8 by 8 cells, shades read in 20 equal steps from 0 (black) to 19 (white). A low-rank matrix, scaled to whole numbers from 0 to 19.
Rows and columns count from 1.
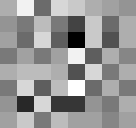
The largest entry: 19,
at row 6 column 5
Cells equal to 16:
5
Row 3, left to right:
12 8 16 7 0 15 6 13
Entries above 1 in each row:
8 8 7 8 8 8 8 8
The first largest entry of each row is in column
2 6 3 5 6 5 3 2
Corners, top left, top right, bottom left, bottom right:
13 11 12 12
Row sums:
106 84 77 90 98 95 71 96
